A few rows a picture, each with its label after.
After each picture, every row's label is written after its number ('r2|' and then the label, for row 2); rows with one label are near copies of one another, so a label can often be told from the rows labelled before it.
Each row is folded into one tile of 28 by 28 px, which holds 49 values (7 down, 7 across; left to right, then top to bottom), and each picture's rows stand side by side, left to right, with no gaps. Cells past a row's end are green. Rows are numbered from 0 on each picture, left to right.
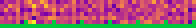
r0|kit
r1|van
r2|kit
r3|kit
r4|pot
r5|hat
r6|kit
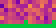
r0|pot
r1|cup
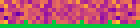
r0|van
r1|cup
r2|hat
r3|cup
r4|van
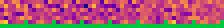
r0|van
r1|pot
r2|pot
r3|pot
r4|pot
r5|cup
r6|van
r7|hat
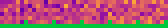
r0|kit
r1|pot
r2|pot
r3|cup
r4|hat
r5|hat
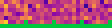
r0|van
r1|pot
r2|kit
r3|pot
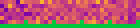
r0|pot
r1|hat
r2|hat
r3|hat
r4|cup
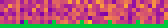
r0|kit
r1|kit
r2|hat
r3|van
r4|cup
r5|cup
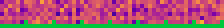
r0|kit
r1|hat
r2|kit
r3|cup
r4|kit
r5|pot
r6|kit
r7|van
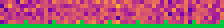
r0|pot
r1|kit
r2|hat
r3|hat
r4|van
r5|cup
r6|kit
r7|cup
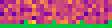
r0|kit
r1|van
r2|hat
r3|kit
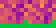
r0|cup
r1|cup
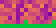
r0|cup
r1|cup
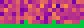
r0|kit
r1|cup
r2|pot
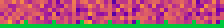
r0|hat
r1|cup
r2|kit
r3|van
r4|kit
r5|cup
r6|cup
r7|kit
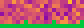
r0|hat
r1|cup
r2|hat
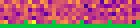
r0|van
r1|van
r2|hat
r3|pot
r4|kit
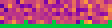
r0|pot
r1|pot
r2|kit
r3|van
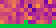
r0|cup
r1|pot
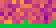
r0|hat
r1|cup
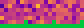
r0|pot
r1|pot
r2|cup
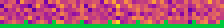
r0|pot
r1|pot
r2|van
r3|pot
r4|van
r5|hat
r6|kit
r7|hat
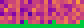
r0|kit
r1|kit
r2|hat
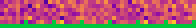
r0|kit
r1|pot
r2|van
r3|hat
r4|pot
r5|van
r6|van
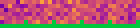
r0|pot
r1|hat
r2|hat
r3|cup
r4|cup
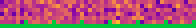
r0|kit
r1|hat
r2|cup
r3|kit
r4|van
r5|pot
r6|pot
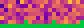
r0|pot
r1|cup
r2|hat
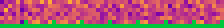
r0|kit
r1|hat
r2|hat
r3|cup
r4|pot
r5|van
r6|pot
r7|van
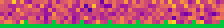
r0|hat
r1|cup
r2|cup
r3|pot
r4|hat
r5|hat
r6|van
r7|van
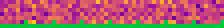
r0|kit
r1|van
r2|cup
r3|hat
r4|hat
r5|hat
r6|van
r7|pot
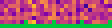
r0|kit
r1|van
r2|kit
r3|pot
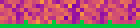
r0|cup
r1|hat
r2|cup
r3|cup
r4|cup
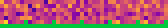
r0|van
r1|pot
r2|cup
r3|kit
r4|van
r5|van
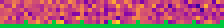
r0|cup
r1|hat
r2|van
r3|kit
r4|van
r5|cup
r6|pot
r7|pot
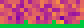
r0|cup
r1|cup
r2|van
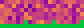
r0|cup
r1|pot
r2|cup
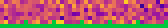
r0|van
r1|hat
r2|van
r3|van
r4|hat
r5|pot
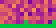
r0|cup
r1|kit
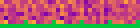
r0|van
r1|van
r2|van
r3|kit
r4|hat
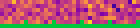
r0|hat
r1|hat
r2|kit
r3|van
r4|pot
